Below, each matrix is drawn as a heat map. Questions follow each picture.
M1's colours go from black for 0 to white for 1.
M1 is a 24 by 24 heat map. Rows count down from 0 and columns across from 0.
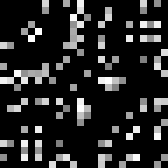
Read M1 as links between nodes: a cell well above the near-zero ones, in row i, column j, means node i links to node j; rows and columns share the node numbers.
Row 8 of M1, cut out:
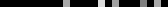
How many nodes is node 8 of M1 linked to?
5
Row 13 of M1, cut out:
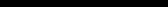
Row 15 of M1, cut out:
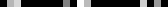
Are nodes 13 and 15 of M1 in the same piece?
no
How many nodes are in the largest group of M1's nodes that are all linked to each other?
3
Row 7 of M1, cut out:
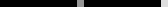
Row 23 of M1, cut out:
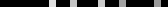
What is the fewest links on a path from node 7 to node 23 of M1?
1
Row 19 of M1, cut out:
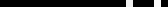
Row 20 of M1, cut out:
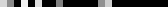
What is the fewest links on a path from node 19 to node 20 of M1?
3
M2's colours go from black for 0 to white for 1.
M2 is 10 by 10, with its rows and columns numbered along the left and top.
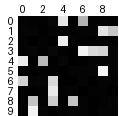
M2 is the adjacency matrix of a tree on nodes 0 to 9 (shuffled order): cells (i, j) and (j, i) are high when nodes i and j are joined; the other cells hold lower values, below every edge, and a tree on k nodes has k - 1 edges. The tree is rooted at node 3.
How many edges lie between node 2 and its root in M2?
4
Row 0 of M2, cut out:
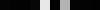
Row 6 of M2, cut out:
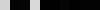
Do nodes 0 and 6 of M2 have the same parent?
no
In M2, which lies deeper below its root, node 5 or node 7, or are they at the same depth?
node 5
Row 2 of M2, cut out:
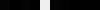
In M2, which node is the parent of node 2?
4
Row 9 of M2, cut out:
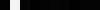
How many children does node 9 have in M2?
0
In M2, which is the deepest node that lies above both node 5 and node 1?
8
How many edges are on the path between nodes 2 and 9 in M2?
7
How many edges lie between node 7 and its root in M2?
1
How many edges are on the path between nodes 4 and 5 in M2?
5
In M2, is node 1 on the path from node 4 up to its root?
no
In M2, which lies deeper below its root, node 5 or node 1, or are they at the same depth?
the same depth
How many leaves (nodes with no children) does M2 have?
4
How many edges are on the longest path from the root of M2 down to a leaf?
4
